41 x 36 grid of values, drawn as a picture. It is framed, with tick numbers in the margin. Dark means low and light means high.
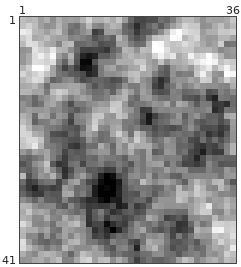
Overall the values sit about 50% of the way up the scale. The halves do not mirror each other. There are no regular stripes. The bottom middle is the ninth with the lowest average. The field is mottled with small blotches.
